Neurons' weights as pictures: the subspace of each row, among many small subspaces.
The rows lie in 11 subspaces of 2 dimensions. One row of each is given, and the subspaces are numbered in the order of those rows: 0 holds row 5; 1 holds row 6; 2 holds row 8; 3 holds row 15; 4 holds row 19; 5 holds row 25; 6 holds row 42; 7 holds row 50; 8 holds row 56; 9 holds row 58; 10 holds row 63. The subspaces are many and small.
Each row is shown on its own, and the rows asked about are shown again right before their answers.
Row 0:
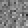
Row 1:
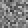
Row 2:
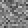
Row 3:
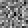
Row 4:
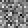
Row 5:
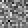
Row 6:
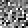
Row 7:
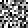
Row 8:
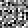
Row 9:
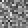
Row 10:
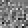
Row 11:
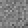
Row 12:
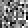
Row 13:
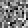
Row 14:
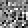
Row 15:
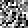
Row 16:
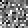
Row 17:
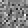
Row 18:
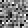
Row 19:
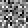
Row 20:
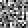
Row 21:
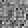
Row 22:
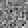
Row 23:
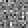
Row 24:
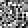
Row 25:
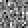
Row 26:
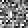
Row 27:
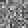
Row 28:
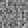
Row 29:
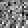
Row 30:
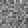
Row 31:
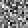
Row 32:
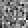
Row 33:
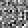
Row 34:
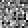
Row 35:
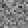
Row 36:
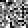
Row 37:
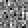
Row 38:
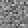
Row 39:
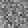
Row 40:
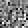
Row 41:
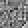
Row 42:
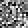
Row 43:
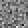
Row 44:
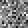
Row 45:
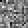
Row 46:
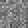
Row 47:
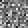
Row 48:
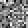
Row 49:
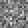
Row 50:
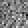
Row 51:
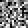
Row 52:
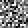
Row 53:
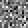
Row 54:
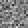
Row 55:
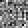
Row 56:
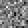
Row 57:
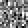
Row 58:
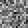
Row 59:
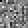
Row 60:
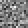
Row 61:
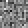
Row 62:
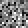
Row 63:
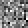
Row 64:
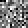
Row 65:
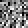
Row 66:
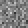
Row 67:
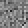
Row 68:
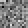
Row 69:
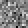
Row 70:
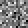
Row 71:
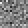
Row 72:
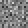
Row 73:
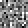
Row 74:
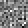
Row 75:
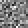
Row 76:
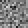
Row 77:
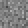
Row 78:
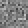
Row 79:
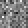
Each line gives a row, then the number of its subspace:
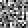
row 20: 5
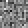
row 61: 6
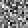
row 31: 0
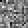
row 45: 7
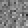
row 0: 7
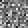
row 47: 4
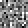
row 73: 5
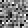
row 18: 0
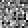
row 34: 10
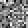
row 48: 9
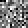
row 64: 8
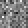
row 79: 8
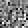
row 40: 1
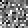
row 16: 4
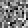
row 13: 0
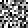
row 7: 1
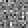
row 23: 5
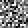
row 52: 3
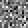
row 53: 1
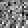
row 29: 7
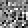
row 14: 3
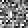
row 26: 0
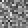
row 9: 0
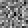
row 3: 8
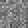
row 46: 8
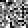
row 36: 9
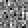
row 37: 5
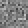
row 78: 4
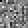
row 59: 7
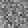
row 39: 4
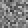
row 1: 10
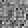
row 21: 0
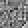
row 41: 3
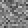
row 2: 10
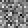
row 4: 4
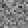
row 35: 10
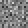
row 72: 1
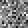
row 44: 7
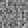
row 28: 6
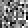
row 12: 10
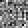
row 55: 6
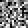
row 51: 9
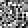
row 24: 6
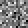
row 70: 9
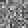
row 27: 8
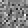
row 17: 4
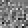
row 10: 1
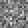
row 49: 4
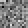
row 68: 8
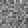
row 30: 9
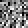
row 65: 7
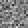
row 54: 6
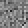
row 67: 3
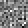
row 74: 3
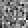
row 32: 10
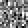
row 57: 5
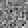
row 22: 3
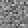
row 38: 6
